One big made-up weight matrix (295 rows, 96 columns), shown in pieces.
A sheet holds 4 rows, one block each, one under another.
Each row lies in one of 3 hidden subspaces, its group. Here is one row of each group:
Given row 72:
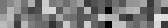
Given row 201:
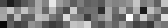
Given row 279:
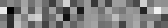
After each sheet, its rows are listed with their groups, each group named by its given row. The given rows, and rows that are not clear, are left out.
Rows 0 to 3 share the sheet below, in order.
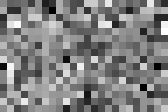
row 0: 72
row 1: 279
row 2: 279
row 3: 279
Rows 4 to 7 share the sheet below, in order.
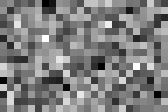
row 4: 72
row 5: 201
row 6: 201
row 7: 279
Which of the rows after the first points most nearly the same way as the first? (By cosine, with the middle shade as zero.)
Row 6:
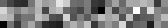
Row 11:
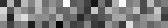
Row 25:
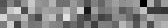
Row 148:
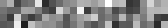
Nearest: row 11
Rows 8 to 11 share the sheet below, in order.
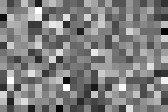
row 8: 72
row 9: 72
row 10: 72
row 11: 279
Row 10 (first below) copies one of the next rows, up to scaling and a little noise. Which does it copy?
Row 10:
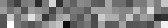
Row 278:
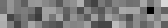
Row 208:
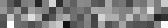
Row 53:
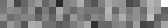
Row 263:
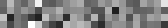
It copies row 208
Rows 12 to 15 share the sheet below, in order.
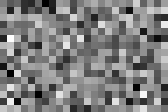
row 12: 72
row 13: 279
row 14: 201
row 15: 201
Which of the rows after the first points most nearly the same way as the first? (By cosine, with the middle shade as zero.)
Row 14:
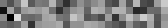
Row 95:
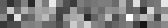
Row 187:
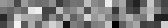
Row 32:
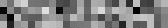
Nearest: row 32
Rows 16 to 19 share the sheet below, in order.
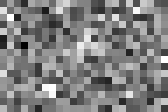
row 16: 201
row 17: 279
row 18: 72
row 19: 72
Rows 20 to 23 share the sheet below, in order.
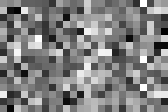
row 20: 279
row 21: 72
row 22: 279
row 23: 279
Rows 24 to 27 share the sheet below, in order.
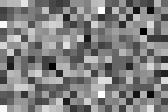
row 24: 201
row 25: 279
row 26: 72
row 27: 201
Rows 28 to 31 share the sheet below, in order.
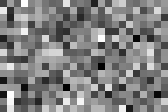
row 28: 279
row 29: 201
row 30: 201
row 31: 279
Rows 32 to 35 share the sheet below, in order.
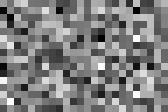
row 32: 201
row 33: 201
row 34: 201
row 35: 201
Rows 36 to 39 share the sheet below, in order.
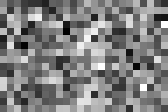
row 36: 72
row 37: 279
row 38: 201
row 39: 279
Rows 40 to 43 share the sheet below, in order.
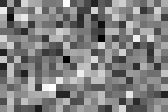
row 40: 279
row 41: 201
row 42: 279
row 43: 72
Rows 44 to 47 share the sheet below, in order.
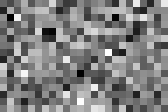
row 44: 201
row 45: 72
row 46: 279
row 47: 279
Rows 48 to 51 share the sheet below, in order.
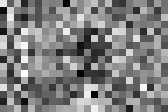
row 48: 279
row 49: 279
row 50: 279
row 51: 279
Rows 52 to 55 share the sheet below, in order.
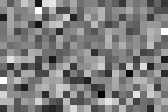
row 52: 72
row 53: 72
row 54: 201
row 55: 201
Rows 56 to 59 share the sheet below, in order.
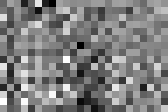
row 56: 72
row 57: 279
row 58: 279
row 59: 279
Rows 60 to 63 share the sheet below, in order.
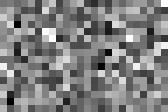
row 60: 72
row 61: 72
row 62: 201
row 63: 279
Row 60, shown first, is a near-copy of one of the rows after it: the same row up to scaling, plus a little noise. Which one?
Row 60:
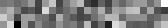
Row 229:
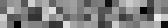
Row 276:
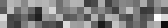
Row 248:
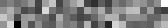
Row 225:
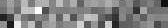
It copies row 248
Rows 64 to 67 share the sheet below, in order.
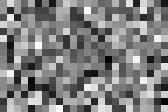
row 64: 201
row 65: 279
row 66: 72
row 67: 72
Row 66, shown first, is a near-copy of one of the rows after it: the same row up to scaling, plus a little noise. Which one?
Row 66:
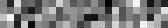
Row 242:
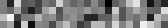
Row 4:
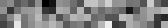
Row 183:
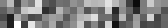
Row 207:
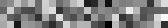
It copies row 242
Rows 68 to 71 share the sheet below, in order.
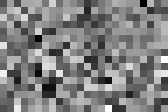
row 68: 279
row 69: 72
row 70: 72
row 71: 72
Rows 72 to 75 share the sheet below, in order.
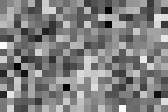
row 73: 72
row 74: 279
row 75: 279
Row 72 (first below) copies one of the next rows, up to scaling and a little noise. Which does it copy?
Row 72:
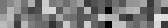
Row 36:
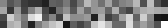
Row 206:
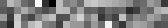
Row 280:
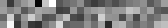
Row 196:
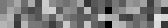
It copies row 196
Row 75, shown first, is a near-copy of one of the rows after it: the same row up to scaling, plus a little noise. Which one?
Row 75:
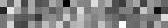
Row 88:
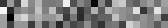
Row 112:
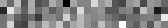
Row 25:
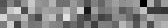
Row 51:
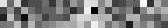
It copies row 112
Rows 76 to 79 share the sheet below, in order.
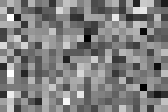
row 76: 201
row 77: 279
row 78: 279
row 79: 279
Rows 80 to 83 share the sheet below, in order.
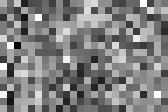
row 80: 279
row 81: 201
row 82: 279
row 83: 279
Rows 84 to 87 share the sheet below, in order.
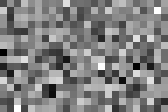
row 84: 279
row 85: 201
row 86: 201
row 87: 72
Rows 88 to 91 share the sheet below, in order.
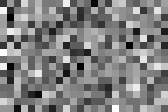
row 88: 279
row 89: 201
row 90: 279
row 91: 72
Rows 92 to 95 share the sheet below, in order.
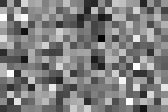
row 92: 279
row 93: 201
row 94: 201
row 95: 201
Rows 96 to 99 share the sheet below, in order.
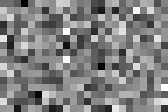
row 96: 201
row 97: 279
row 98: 201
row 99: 72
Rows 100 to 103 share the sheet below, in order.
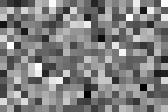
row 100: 201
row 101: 201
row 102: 72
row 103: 279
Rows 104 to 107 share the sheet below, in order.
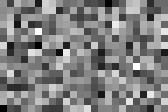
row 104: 72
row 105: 72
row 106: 201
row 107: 201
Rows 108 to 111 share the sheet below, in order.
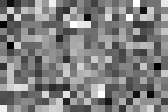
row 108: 201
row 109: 201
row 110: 279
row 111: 201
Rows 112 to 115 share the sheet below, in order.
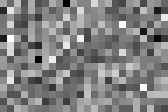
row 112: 279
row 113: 279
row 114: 72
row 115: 279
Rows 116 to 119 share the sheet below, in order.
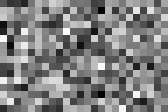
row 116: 201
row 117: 279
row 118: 201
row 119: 201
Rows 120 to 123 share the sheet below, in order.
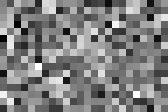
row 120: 72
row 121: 279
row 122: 72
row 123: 201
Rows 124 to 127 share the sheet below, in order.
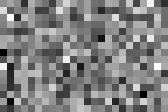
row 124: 201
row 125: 201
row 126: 279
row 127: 201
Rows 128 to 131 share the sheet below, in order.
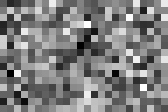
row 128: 201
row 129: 279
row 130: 201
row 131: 279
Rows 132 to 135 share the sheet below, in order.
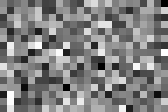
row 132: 72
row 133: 72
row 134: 201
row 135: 279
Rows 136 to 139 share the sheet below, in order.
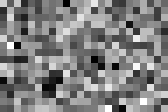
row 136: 279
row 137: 201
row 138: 201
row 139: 72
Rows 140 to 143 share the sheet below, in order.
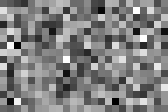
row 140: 201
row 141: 201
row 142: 279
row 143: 201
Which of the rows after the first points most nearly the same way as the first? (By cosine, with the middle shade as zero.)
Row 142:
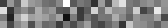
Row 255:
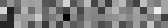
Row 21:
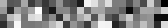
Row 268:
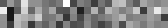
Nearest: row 268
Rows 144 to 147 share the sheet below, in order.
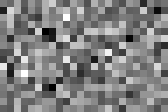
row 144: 279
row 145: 72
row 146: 279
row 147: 72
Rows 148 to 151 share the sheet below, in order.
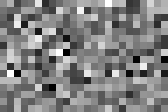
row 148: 72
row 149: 72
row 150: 201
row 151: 72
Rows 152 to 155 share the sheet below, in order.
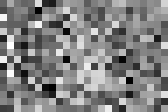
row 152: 72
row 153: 279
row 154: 279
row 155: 72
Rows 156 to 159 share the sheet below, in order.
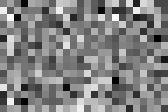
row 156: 201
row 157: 279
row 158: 72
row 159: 279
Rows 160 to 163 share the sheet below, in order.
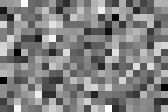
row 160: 201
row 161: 72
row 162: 201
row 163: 72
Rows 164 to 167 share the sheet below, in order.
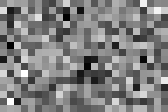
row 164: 279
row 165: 201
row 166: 279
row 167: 201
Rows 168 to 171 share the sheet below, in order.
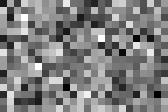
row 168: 279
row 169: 201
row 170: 72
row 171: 279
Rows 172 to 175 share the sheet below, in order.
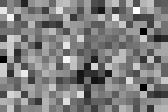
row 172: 201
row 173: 279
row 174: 279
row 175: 279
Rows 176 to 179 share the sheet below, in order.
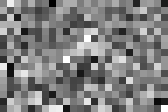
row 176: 201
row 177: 279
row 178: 279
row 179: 72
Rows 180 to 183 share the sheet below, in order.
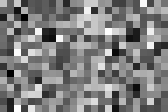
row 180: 279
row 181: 72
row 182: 201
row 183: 72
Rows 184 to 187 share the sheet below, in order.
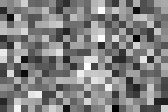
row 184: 201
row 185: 201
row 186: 279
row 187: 72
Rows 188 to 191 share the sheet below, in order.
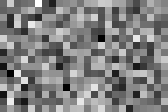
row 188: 72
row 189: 201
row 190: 201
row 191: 279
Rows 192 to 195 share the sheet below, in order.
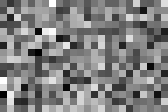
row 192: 201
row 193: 72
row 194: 201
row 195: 279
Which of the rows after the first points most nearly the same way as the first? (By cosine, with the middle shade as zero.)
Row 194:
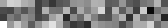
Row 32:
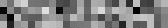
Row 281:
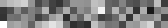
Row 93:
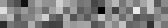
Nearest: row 281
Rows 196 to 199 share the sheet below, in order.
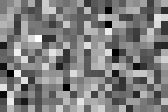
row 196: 72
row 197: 72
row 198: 201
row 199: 279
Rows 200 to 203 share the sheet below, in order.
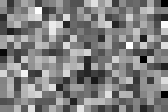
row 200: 72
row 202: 279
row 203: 72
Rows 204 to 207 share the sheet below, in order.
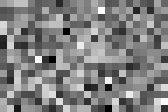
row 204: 201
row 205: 279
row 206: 72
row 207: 72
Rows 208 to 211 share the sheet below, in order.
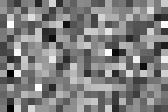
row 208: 72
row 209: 72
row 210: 201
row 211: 72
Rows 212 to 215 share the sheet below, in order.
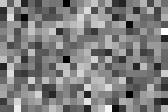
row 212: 279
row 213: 72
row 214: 279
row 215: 72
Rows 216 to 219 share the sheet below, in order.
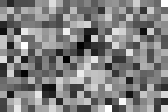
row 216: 201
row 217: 279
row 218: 279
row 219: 72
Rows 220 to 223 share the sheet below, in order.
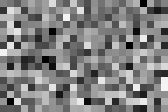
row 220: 279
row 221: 201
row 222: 72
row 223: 201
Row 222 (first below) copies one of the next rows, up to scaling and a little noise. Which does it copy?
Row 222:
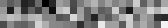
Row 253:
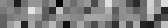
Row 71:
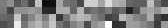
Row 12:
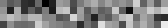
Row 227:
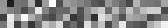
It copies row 12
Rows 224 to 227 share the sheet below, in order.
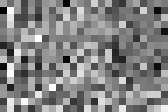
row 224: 279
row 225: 72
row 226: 279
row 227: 72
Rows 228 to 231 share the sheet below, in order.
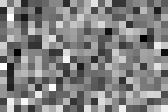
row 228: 279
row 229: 72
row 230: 279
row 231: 72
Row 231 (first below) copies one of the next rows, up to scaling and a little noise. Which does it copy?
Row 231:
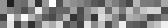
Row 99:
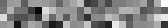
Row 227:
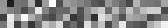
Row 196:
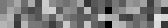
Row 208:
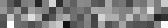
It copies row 227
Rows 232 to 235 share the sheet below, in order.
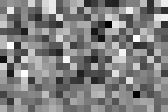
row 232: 72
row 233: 201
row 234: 279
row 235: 201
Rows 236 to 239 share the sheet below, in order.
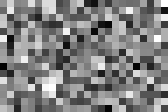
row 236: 72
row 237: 279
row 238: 201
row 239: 72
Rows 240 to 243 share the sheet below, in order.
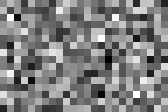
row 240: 201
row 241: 201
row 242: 72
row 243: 201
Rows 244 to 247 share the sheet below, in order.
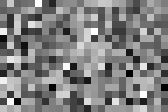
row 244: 72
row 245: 279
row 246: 201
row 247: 201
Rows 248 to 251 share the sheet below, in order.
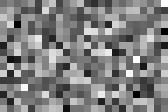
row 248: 72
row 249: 72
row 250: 201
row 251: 201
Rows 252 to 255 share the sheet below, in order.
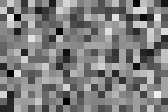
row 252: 201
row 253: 72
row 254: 201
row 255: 279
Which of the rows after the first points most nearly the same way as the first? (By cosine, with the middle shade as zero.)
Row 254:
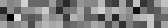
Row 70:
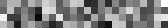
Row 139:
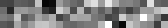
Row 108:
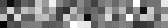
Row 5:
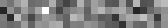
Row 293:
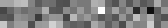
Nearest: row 5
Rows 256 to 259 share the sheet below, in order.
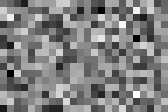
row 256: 201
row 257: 201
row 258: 201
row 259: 201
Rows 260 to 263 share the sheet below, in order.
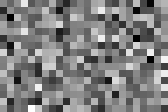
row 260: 201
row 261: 201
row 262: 72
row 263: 72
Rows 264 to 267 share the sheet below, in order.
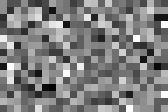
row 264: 72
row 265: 201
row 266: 279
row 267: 72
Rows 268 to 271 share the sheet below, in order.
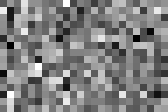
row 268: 279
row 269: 201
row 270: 72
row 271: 279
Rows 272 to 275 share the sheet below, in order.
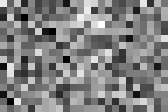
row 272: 279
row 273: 72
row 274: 279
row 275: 201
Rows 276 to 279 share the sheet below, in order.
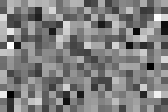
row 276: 72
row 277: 201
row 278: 72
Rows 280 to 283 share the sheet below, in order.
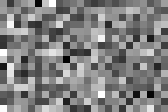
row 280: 72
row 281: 201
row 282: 279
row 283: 201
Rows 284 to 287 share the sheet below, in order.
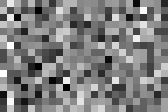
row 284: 201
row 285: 201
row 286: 72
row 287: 279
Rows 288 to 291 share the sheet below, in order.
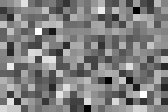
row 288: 201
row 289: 72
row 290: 72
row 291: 201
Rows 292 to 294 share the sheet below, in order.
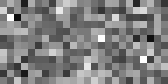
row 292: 201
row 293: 201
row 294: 279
